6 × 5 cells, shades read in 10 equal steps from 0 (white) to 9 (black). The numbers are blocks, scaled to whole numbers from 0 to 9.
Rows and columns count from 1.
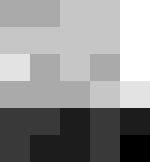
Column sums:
23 26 25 23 18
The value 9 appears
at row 6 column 5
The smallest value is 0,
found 3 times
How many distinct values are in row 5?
2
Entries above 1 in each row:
4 4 3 4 5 5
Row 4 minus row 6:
-4 -5 -5 -5 -8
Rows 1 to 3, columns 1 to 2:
3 3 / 2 2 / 1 3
